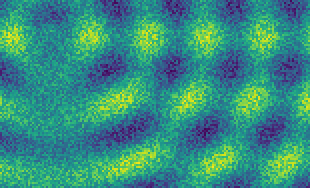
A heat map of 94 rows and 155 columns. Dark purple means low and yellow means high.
Concentric rings centre on the top left. Neither half mirrors the other. The histogram is bell-shaped. Horizontal stripes repeat 3 times down the table. There is no seam.
